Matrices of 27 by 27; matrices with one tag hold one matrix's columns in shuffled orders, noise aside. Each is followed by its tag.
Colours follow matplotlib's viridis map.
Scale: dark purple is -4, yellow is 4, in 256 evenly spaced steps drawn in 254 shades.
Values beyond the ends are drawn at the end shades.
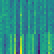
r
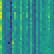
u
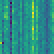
u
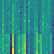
r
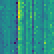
u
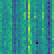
u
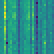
u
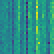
u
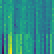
r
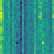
u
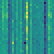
u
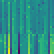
r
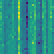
u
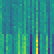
r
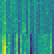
r
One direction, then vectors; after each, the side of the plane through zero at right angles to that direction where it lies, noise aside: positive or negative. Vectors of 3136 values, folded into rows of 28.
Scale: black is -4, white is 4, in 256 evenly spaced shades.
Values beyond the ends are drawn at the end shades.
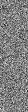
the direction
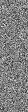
negative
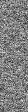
negative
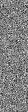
positive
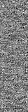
negative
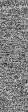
negative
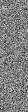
negative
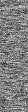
negative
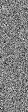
negative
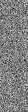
negative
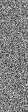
negative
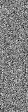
negative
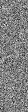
negative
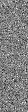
positive
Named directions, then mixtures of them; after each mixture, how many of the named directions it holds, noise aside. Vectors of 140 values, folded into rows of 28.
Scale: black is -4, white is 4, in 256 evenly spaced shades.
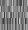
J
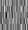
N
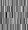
one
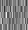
one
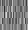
two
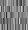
two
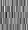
one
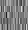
two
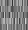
one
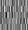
one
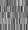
two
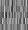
two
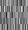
two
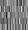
two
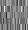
two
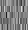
two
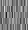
one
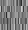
two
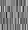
two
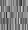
two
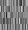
two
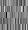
two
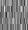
one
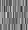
one
